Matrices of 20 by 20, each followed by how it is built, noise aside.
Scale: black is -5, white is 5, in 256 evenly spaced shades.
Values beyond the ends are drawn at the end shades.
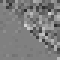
upper triangular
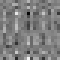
low rank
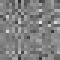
low rank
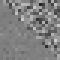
upper triangular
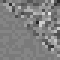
upper triangular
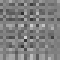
low rank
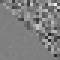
upper triangular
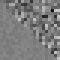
upper triangular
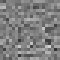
low rank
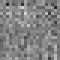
low rank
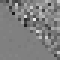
upper triangular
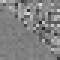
upper triangular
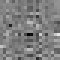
low rank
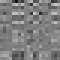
low rank
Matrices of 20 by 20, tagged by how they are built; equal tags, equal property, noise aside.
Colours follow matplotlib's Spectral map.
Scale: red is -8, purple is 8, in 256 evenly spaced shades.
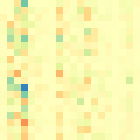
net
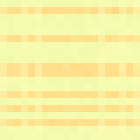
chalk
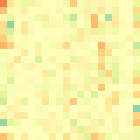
net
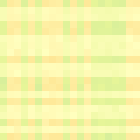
chalk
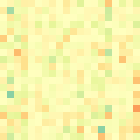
net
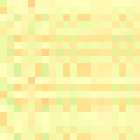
chalk
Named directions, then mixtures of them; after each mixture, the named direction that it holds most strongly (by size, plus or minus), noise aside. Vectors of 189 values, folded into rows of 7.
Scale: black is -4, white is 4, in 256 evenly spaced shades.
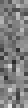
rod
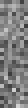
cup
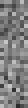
cup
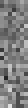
cup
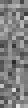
cup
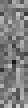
rod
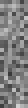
cup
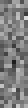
rod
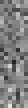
rod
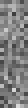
cup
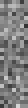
cup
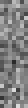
cup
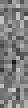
rod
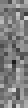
rod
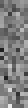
rod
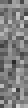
cup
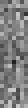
rod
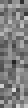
cup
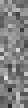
rod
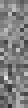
cup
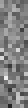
rod
